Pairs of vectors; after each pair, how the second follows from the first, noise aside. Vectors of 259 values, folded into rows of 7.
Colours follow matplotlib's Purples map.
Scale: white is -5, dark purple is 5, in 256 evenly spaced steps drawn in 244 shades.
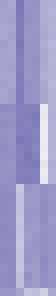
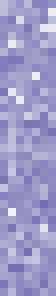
shuffled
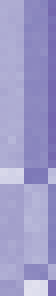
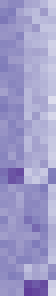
negated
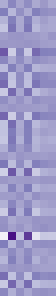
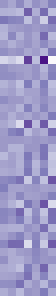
reversed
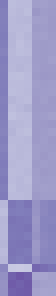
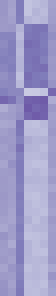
wrapped around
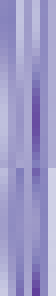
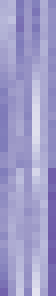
negated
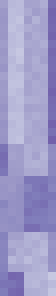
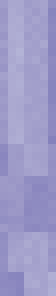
shrunk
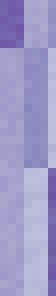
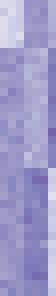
negated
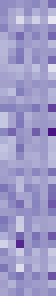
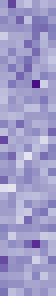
shuffled
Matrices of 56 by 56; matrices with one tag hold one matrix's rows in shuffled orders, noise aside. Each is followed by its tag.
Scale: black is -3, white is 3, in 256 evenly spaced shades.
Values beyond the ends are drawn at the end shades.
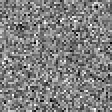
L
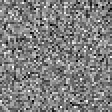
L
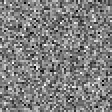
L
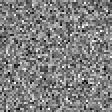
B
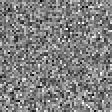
B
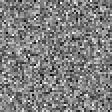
L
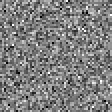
B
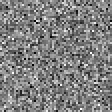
L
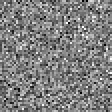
B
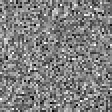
L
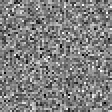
B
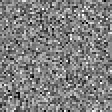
B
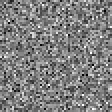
B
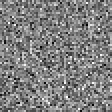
B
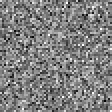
B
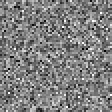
B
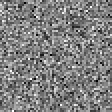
L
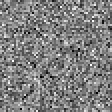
L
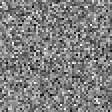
L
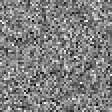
L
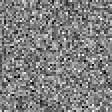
B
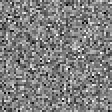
B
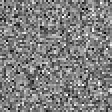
B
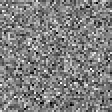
L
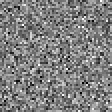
B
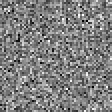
B
